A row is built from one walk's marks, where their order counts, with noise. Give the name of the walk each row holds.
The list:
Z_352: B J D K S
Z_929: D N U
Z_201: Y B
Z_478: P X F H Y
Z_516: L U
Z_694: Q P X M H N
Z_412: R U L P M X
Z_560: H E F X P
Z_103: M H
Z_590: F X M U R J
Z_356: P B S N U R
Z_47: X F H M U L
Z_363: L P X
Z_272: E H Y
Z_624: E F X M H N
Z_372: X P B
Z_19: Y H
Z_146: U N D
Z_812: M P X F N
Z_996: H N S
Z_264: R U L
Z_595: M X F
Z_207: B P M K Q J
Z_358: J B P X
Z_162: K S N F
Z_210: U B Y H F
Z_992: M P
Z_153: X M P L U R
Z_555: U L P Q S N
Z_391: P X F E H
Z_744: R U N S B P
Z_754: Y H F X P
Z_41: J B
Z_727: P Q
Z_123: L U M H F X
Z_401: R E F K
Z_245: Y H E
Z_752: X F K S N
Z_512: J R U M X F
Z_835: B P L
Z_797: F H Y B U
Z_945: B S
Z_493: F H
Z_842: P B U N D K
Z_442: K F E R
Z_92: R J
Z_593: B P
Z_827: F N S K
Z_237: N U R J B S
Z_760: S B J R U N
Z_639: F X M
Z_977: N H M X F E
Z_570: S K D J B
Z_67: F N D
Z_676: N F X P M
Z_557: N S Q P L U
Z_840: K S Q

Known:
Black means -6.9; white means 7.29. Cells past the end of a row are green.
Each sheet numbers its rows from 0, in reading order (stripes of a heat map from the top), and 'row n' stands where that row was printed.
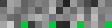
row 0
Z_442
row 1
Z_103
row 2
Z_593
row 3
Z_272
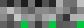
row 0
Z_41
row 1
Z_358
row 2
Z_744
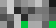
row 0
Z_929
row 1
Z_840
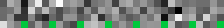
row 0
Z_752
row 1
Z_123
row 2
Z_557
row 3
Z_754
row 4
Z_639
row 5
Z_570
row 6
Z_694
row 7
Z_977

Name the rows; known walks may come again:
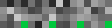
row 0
Z_41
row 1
Z_372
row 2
Z_356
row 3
Z_595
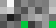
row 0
Z_516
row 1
Z_103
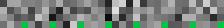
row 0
Z_639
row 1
Z_996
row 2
Z_842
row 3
Z_570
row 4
Z_412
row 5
Z_19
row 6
Z_744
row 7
Z_47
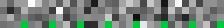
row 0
Z_812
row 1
Z_555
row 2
Z_590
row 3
Z_593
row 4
Z_67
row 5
Z_752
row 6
Z_123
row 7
Z_401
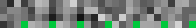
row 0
Z_945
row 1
Z_162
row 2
Z_827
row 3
Z_237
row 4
Z_977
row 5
Z_478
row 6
Z_442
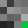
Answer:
Z_835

